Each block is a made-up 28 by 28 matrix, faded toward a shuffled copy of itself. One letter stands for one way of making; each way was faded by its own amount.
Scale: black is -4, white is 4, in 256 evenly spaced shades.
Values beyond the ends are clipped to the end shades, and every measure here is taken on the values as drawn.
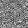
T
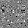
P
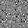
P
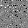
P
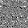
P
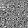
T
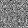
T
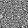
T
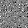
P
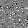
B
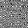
P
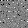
B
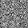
T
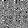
P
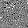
B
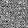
T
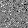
B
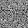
T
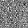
T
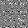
P
